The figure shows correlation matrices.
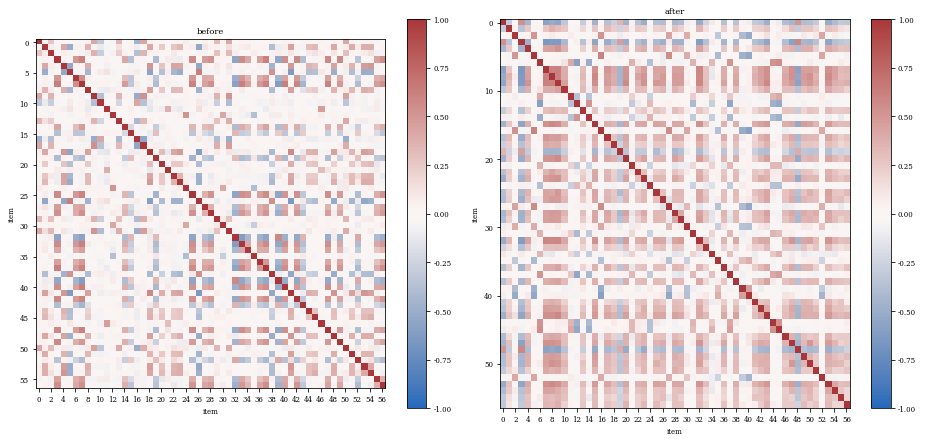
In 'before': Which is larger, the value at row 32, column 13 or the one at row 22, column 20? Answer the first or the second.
the second
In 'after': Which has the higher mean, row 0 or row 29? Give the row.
29
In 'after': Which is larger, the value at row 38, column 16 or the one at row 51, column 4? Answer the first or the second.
the second
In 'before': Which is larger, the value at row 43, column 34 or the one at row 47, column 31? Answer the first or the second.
the second
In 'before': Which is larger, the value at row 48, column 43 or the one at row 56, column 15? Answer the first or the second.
the first
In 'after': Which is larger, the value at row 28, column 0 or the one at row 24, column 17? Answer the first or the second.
the second
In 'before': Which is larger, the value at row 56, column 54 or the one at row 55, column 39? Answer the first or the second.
the first
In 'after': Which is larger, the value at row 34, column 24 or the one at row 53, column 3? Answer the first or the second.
the first
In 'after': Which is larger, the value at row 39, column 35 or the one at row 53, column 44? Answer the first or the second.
the first
